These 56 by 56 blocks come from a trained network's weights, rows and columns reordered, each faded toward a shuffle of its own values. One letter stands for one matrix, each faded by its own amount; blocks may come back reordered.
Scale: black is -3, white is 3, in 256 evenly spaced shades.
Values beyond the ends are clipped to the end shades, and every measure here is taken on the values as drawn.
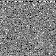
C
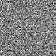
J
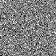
C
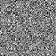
J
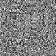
J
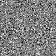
C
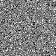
C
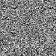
J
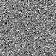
C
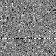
C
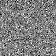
C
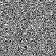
J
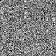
J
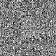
J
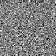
J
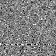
C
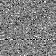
C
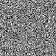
J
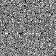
C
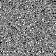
C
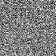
J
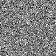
C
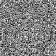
J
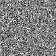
C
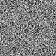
J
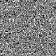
J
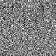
J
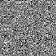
J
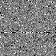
C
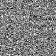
J
